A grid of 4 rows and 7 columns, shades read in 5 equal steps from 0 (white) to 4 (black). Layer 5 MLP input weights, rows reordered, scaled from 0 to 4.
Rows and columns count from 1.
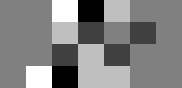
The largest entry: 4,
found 2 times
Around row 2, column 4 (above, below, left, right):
4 1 1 2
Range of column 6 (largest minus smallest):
1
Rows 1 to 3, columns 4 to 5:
4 1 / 3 2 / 1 3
